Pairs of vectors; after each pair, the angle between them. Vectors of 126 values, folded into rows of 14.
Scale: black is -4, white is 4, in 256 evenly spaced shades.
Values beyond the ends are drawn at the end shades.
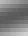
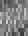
partly opposed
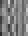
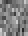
orthogonal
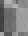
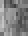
nearly opposite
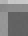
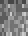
partly opposed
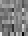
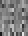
nearly opposite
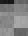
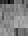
nearly parallel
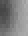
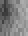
nearly parallel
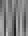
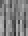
nearly parallel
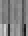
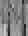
nearly parallel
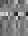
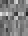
nearly parallel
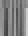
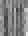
nearly parallel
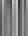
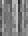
nearly parallel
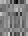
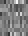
nearly opposite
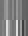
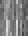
nearly parallel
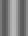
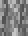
partly aligned
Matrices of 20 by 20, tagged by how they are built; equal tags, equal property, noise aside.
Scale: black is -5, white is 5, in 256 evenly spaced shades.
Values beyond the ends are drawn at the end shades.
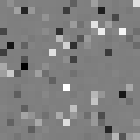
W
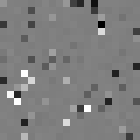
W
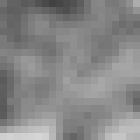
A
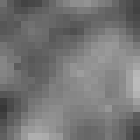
A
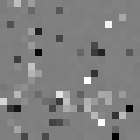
W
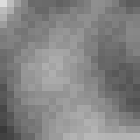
A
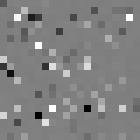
W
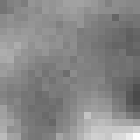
A
